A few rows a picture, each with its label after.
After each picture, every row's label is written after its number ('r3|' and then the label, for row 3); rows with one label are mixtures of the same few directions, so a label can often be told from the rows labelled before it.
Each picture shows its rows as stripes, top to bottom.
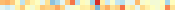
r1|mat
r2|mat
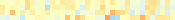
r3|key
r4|key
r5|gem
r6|gem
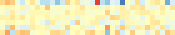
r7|mat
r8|key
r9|gem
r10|gem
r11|mat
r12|gem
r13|gem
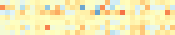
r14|gem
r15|key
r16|mat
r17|gem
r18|gem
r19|key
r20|gem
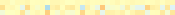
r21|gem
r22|key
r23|key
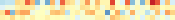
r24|key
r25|key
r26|gem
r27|gem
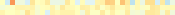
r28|gem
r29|key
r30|key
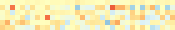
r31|gem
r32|gem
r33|gem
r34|key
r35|gem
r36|key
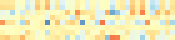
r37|key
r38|key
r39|gem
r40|mat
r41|key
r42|mat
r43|key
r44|gem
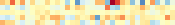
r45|gem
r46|gem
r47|key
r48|mat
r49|key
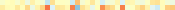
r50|mat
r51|mat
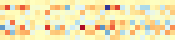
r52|mat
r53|gem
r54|key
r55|key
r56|gem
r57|key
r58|gem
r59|gem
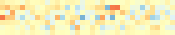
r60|key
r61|gem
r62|gem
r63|key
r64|mat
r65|mat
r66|mat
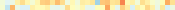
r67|mat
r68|gem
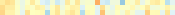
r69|mat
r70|key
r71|key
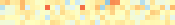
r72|gem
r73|key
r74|key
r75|key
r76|mat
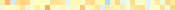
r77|gem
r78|key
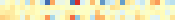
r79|mat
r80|gem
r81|mat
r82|mat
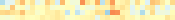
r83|key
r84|gem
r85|gem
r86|mat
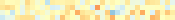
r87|key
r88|mat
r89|gem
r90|key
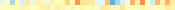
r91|gem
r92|mat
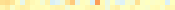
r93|mat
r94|gem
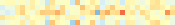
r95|mat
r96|key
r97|mat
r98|key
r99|mat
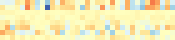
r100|key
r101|key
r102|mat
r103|key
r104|gem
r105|gem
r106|key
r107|gem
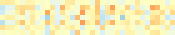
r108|mat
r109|key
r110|key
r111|mat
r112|key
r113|key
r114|mat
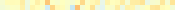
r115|key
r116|mat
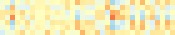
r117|gem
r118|gem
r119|gem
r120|gem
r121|gem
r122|gem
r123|key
